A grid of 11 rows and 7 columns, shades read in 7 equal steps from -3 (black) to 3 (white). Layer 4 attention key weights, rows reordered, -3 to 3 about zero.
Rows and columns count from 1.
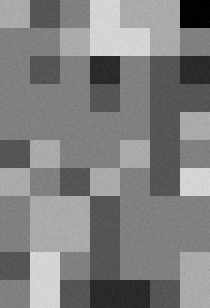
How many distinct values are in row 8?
3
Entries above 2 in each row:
0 0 0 0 0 0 0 0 0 0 0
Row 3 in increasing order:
-2 -2 -1 -1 0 0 0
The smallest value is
-3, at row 1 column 7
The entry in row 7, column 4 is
1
